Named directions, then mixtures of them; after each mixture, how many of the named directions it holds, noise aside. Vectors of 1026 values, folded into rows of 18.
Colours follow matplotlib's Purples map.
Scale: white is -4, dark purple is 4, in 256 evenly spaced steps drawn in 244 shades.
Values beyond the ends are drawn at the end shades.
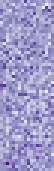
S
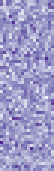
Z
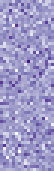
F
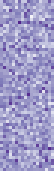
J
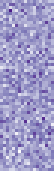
two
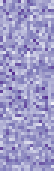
two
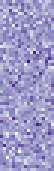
two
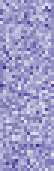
two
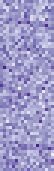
two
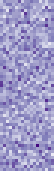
three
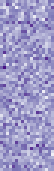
three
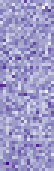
one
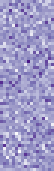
one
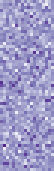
two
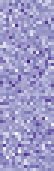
one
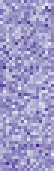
two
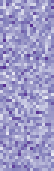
two
